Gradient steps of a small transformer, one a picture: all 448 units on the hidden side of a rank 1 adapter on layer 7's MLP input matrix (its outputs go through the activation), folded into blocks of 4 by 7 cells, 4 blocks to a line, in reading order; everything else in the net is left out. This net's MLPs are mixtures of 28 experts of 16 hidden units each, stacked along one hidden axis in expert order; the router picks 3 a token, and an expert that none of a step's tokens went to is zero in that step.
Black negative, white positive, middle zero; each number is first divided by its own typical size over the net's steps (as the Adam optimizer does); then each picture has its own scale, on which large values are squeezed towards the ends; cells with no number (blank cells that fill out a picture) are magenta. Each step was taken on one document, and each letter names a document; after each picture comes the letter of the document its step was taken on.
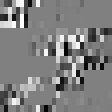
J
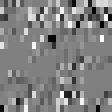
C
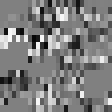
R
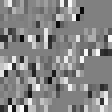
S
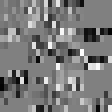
R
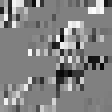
J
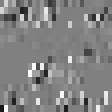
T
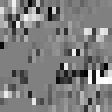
J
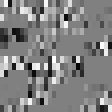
S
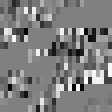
R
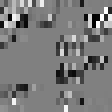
J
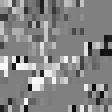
S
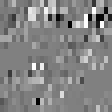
T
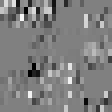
T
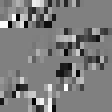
J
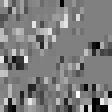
S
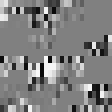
S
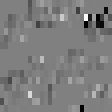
T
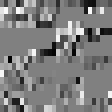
J
